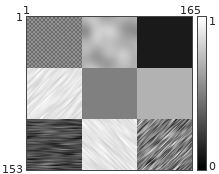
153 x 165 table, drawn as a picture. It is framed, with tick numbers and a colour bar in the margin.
The table splits into 3 rows of 3 panels. Panel 1,1: middling, checkered. Panel 1,2: high, smooth. Panel 1,3: very low, flat. Panel 2,1: very high, slanting up to the right, faint in contrast. Panel 2,2: middling, flat. Panel 2,3: high, flat. Panel 3,1: low, streaked across. Panel 3,2: very high, slanting down to the right, faint in contrast. Panel 3,3: middling, slanting up to the right, strong in contrast.
